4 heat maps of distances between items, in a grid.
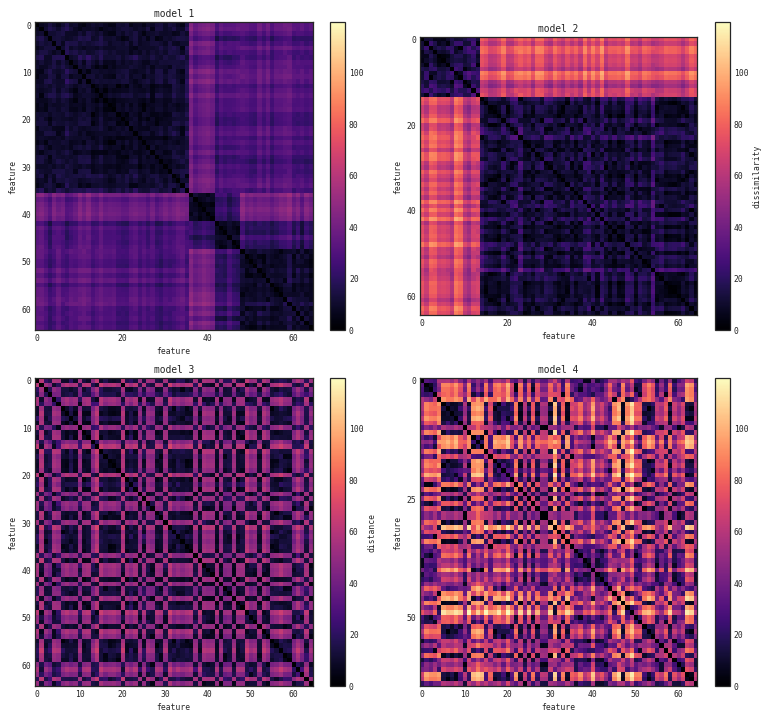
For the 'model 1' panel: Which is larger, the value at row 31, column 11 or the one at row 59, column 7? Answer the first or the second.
the second
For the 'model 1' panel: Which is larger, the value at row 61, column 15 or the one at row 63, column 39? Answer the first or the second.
the second
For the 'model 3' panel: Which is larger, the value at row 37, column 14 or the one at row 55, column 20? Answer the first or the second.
the second
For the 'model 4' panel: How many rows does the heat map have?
65
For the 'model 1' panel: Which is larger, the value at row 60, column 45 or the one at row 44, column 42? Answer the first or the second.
the first
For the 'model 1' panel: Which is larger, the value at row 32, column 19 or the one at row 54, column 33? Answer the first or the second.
the second
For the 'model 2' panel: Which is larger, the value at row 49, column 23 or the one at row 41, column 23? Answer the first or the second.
the first
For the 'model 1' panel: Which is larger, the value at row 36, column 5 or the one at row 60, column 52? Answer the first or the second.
the first
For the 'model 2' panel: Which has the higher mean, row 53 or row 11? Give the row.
11
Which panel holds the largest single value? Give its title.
model 4
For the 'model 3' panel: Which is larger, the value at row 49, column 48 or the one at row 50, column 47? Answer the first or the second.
the first
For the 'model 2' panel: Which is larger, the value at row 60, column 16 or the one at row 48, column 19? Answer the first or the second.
the second
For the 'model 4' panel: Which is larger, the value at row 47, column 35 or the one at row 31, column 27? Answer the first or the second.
the second
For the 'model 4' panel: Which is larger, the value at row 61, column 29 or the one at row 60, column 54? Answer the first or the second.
the second
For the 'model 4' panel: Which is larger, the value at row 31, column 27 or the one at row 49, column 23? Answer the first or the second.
the second
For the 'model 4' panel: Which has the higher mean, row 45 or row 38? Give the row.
45
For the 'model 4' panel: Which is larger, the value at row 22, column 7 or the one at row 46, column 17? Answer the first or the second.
the second
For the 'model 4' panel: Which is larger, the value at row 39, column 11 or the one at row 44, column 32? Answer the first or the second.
the first
